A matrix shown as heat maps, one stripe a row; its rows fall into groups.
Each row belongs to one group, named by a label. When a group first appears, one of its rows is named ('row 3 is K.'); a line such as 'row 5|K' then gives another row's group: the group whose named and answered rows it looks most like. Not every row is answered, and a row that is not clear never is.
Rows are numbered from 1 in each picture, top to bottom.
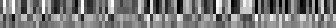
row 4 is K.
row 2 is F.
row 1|F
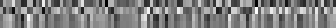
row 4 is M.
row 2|K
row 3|M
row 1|F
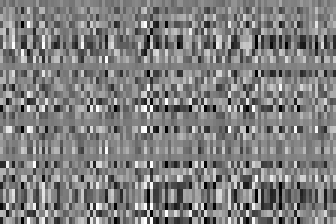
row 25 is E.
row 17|K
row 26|K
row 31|E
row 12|E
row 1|K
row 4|M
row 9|K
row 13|K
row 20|E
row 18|K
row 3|E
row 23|K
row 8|E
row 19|M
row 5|E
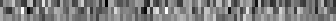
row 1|F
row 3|E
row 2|E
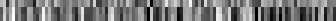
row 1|E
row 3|F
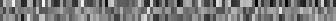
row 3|M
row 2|K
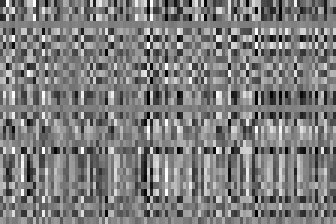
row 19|K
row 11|M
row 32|K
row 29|F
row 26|E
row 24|E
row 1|M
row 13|M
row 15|F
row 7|K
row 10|E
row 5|K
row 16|K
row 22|F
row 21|E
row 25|E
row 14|F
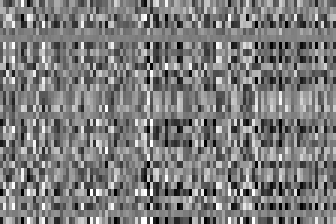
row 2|E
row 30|F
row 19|F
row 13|M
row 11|M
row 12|F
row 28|M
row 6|K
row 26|E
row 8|M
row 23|K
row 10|E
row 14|K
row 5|K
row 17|K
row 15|K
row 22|K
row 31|K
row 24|F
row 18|M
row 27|F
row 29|E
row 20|M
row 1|E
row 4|F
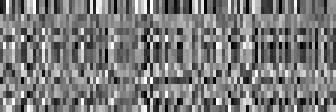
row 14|E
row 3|E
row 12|M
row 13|E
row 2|M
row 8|F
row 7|F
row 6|E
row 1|M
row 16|M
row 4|E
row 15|F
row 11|K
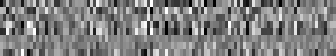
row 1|M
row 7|E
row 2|E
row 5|M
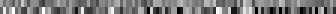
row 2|F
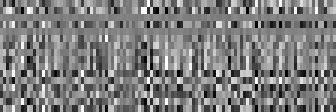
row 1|K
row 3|K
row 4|F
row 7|E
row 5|K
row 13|F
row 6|K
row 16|F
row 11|F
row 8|E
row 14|M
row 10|E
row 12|K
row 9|E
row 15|E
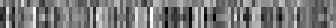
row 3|M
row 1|E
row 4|M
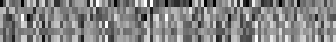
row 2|E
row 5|K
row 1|M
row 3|E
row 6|K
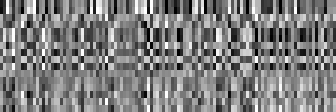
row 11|E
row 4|E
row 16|K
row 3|K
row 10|F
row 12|K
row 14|E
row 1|M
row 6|F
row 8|F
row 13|K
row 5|F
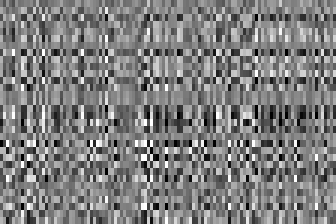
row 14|K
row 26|M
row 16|F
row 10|E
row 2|K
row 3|F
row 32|E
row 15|K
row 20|K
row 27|K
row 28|M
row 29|K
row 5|K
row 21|M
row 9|K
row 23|M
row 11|K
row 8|F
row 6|K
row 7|K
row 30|M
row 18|M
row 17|F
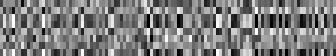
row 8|F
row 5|K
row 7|E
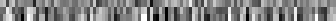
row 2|M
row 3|M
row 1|E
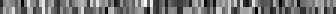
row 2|F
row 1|M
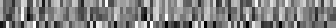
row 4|M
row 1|K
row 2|E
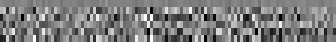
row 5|F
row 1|K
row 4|K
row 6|M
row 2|E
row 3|M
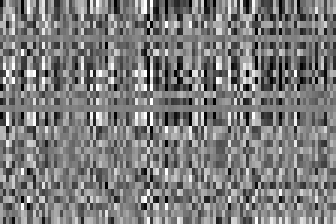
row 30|E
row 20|E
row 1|M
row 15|M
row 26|E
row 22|K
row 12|F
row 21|M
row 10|F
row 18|M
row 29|M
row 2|M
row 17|M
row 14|E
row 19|E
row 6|K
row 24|M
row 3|F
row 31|K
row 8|E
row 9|F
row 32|K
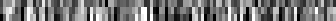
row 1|F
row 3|M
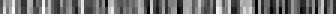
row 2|F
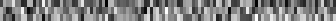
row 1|F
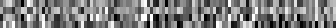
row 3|M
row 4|F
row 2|K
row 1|M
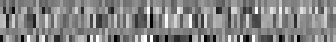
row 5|K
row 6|M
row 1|K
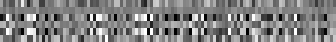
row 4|E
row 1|E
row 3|M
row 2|K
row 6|K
